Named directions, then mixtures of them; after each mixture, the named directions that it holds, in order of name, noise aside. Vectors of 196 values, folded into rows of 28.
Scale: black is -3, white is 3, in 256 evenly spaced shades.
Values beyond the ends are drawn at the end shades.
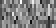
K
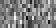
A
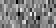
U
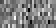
A, K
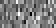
U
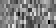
A, U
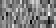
K, U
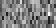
K, U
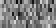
K, U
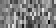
A, U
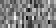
A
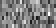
K, U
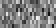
K, U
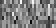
K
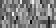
K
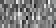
A, U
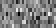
K, U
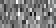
U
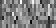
K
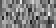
K, U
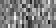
A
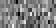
A, U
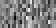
A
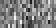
A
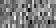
A, K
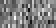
A, K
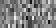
A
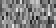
K, U
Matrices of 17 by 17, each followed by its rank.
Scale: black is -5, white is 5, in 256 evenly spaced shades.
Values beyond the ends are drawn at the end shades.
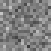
full rank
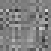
three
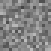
full rank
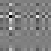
one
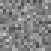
full rank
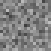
full rank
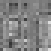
three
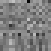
three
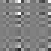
one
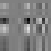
one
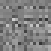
three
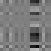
one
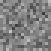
full rank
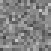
full rank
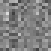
three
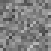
full rank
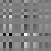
one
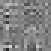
three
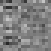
three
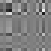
one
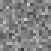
full rank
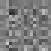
three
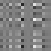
one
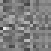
three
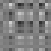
one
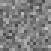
full rank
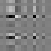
one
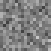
full rank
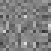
three
